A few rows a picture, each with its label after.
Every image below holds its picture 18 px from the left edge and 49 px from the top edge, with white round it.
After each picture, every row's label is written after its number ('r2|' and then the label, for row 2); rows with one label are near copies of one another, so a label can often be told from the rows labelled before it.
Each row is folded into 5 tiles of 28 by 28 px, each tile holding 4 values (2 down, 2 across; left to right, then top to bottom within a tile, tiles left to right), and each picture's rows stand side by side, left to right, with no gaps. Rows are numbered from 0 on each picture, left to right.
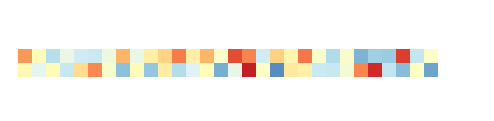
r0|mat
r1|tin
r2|mat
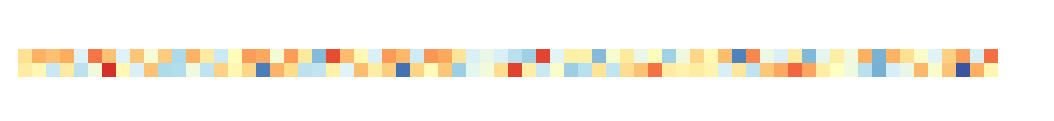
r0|tin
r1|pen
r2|pen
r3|mat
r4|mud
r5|mud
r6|pen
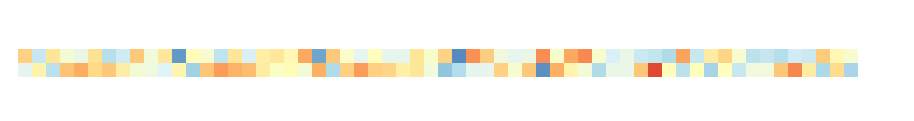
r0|mud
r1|mud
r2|mud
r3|pen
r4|mat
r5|mat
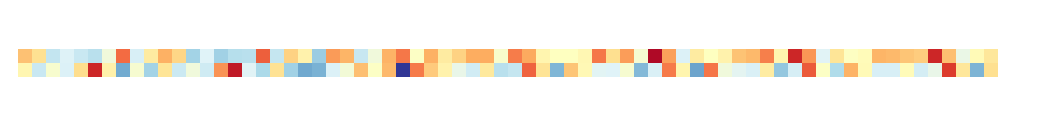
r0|mat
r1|mat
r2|pen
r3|tin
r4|tin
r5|tin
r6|tin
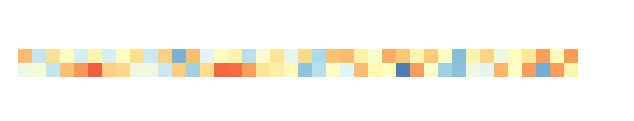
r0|mud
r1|mud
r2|pen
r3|pen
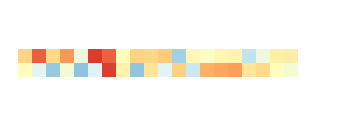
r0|tin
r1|mud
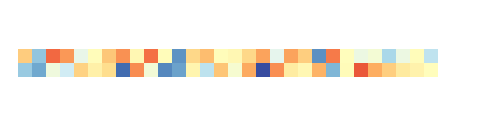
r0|pen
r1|pen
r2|mud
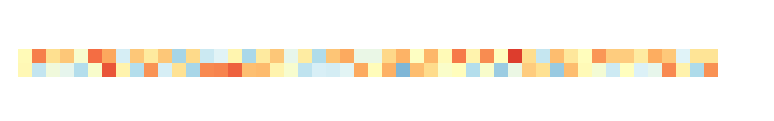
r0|tin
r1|mud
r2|pen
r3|tin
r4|tin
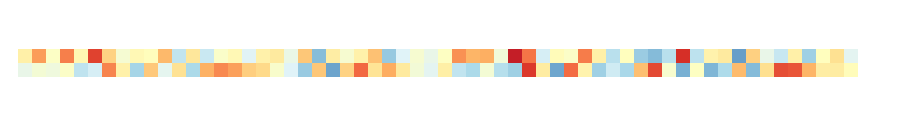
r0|tin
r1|mud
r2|mud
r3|tin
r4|mat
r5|mud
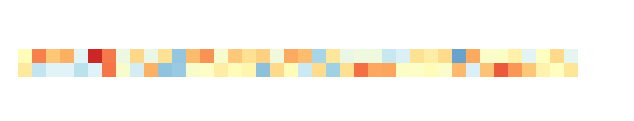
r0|tin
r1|pen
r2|mud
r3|mud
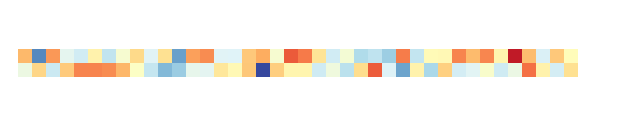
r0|mud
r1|pen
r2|mat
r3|tin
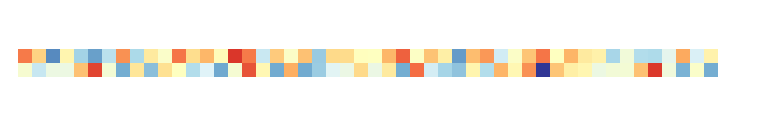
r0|mat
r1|tin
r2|pen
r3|pen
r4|mat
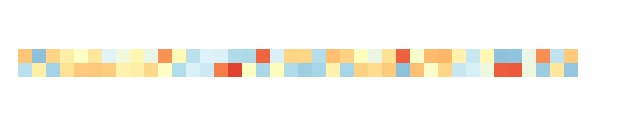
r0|mud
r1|mat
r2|pen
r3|mat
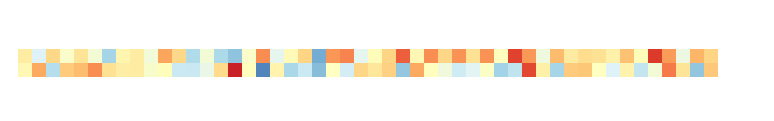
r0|mud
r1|mat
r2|pen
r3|tin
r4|tin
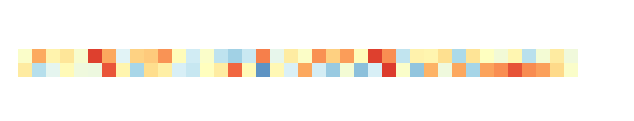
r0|tin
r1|mat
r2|tin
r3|mud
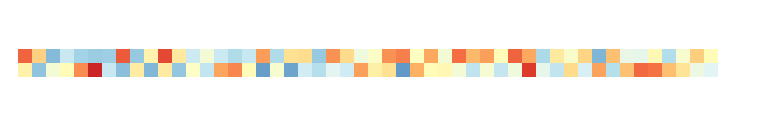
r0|mat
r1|mat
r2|pen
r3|tin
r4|mud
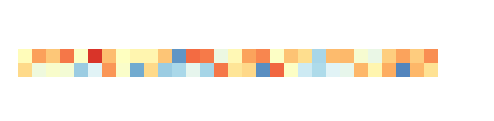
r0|tin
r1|pen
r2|pen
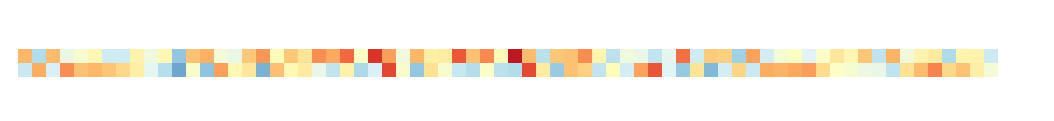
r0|mud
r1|pen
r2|tin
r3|tin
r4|mat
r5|mud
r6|mud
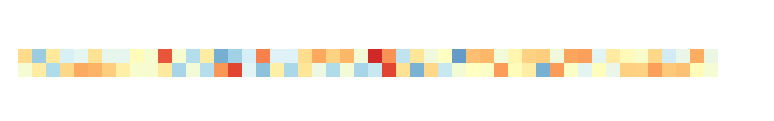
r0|mud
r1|mat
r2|tin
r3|pen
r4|mud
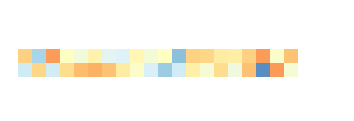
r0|mud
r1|pen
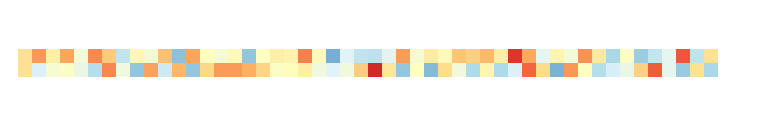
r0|tin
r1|mud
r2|mat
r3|tin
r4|mat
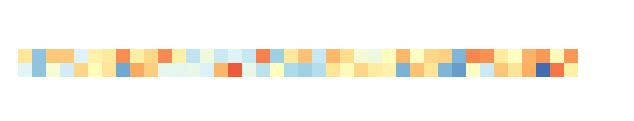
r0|pen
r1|mat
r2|pen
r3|pen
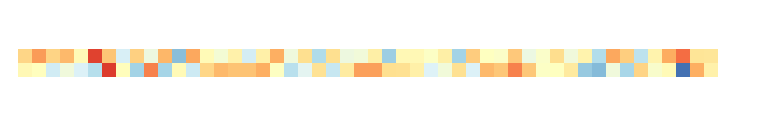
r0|tin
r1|mud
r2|mud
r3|mud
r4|pen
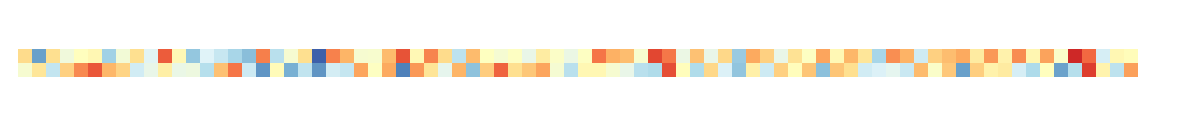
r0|mud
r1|mat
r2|pen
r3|mud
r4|tin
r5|pen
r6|pen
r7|tin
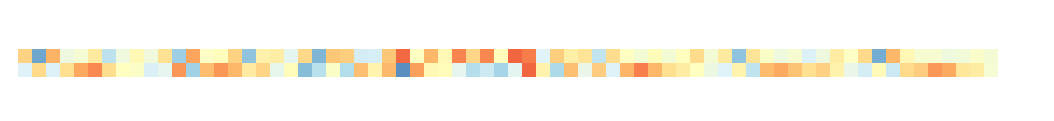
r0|mud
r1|mud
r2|pen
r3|tin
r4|mud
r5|mud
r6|mud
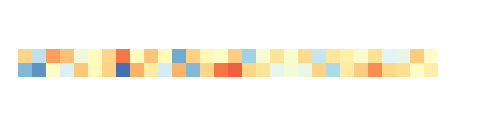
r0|pen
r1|mud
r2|mud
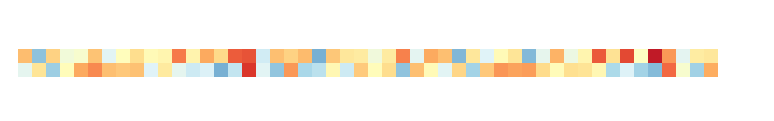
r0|mud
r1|tin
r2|pen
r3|mud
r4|tin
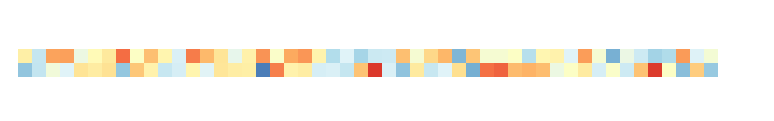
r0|pen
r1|pen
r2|mat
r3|mud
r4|mat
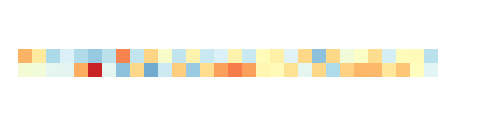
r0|mat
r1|mud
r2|mud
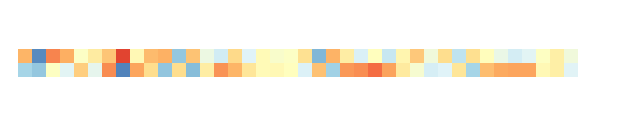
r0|pen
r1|mud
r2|mud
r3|mud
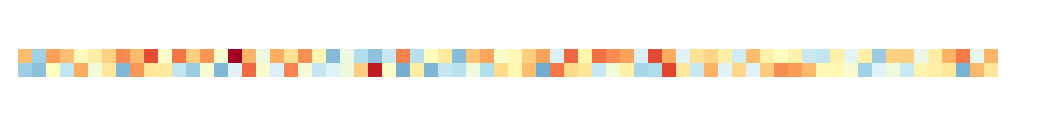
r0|pen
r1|tin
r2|mat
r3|pen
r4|tin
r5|mud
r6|pen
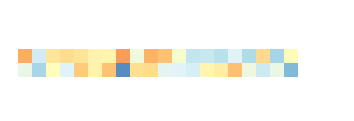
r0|pen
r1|mat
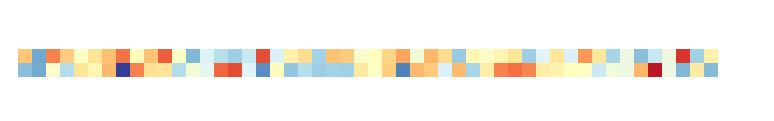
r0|pen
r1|mat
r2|pen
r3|mud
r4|mat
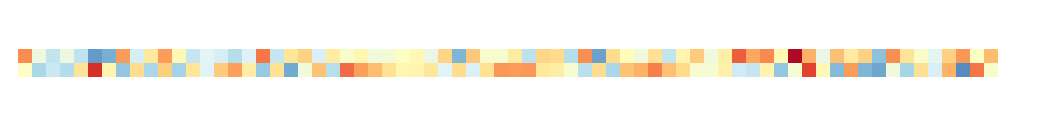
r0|mat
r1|mat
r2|mud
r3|mud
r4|mud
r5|tin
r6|pen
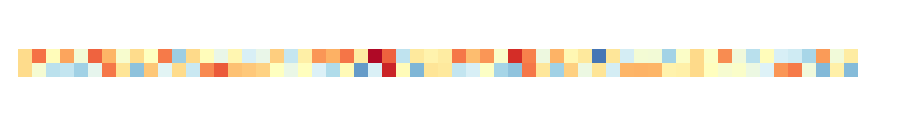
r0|tin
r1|mud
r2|tin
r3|tin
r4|mud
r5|mat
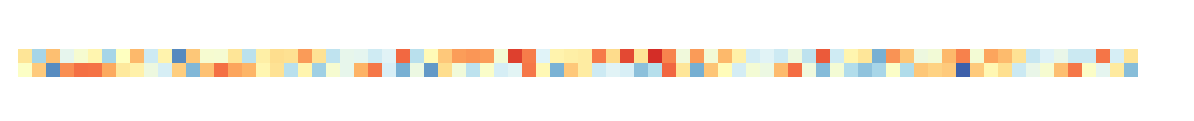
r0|mud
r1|mud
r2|mat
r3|tin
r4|tin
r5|mat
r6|pen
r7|mat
